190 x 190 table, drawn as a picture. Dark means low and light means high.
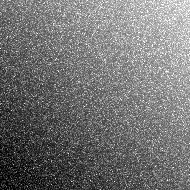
Grain: fine. Stripes: none. Ninth with the lowest average: bottom left. Ninth with the highest average: top right. Mirror symmetry: none. Slope: up to the top right. Odd rows or columns: none.
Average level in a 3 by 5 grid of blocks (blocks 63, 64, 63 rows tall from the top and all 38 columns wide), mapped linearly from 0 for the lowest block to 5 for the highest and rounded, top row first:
23445
12334
01123
